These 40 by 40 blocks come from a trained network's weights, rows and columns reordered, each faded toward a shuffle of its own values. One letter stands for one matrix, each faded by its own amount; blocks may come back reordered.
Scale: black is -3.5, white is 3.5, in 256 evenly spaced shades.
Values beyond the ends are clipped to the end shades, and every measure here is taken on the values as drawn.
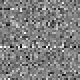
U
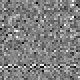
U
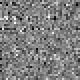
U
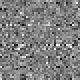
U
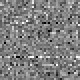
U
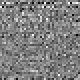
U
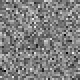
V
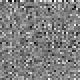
U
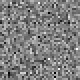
V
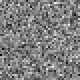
V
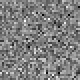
V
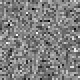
V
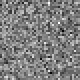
V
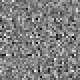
U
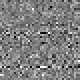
U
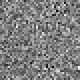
V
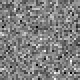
V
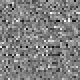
U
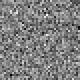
V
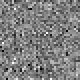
V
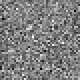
V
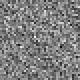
V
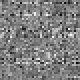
U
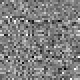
U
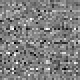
U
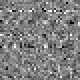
U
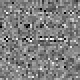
U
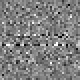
U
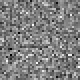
V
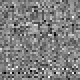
U
